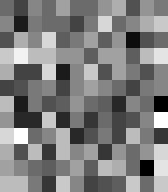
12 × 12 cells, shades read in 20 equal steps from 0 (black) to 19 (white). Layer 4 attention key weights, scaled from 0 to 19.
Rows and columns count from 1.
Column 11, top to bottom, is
11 13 6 14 6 9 8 10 9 11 0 8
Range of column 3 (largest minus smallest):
11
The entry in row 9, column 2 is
19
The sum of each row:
109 113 106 152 109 99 85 96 117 123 117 122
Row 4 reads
15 18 14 14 11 11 7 12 12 7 14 17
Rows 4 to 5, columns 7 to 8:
7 12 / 15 6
